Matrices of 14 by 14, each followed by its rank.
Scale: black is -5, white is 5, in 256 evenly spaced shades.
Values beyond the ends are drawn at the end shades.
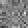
three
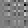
one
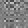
two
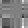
one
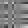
one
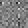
three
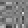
two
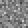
full rank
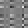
one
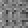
three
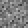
full rank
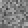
full rank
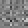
two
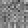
three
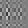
one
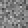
full rank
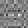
two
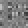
three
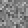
full rank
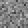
full rank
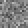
full rank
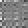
two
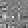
three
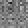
three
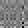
two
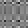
one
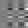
one
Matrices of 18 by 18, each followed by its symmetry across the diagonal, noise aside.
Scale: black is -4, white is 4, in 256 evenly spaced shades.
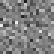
antisymmetric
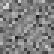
symmetric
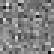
antisymmetric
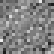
symmetric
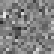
neither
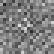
symmetric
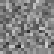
neither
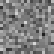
antisymmetric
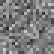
symmetric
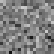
neither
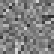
antisymmetric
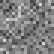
symmetric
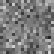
neither
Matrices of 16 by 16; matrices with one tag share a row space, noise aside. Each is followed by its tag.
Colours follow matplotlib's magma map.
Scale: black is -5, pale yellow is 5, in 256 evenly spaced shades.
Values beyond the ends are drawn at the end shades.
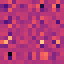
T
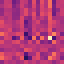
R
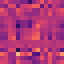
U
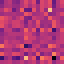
R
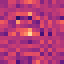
U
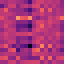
U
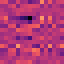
U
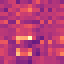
U
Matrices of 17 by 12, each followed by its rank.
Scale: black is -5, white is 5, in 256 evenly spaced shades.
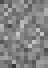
full rank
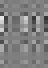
one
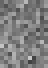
full rank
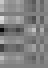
one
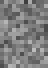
full rank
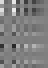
one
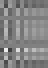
one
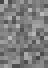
full rank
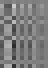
one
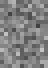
full rank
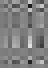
one
